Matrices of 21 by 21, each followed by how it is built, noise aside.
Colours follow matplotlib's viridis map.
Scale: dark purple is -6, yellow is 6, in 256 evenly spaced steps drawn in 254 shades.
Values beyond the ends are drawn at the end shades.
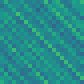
Toeplitz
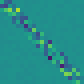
banded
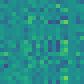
low rank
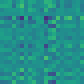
low rank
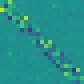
banded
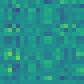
low rank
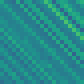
Toeplitz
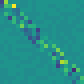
banded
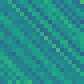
Toeplitz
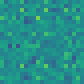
low rank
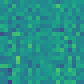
low rank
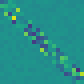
banded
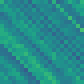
Toeplitz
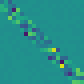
banded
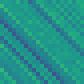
Toeplitz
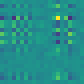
low rank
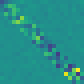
banded
